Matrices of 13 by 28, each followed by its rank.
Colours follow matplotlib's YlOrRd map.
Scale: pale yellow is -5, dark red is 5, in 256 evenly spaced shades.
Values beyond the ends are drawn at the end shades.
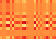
one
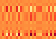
one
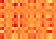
two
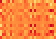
two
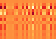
one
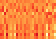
two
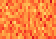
full rank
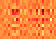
two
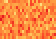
full rank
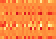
two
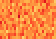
full rank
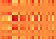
one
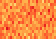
full rank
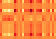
one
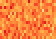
full rank
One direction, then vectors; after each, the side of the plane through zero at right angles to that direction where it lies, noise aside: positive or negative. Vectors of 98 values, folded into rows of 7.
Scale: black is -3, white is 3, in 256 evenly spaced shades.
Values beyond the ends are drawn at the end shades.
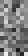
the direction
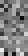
negative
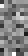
positive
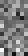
negative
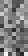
positive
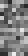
negative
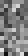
negative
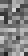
negative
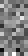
positive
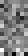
negative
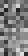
negative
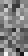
positive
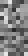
positive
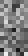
positive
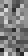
positive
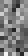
positive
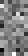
positive
